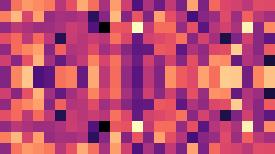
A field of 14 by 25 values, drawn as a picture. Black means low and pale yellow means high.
It is mirror symmetric from top to bottom. There is no seam. The values follow a bell shape. There is no overall slope. Fine speckle covers the field.
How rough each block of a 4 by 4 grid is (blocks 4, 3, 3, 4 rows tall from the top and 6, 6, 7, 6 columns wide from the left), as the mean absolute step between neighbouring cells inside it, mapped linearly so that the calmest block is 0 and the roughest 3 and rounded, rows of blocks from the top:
0121 / 3003 / 3003 / 0121
